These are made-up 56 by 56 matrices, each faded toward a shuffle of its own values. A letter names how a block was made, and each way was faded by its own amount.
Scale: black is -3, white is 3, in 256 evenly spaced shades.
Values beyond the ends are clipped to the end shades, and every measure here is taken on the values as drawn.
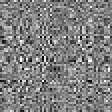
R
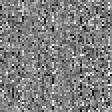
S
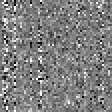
S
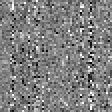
S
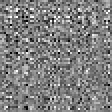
R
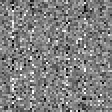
S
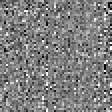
S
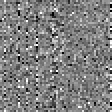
S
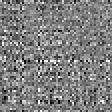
R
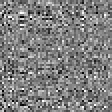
R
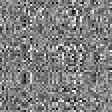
R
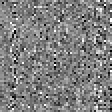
S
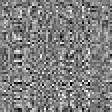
R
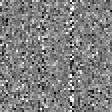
S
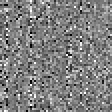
S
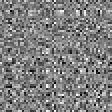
R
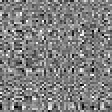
R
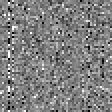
S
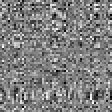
R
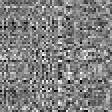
R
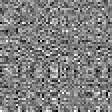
R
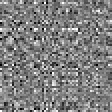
R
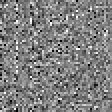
S
